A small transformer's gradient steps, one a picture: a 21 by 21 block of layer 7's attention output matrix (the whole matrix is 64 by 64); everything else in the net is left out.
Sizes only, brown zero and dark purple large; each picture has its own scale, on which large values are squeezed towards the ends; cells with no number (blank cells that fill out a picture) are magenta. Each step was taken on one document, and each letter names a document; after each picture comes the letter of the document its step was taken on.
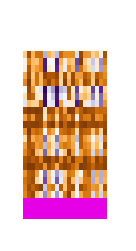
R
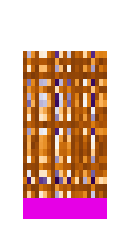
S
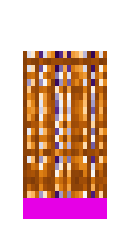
S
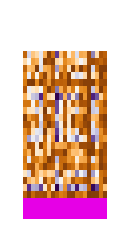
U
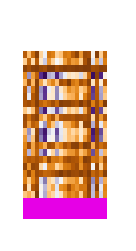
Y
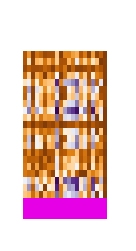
U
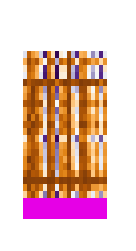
R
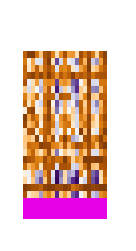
U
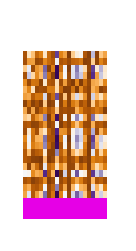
R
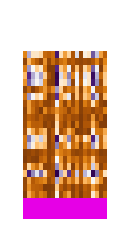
S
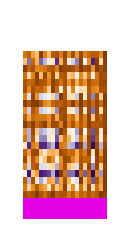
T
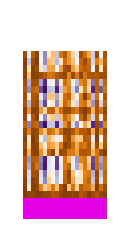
T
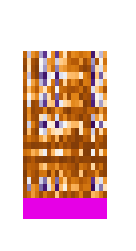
Y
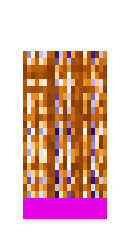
S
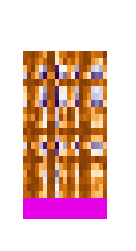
R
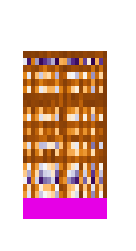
T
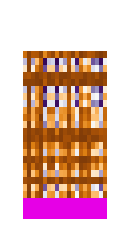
R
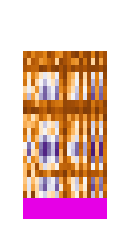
T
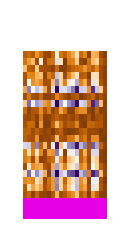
U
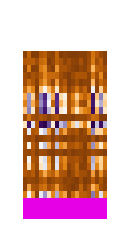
Y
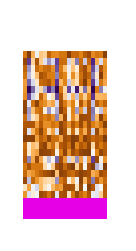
T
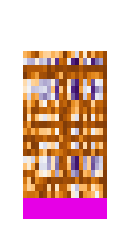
T
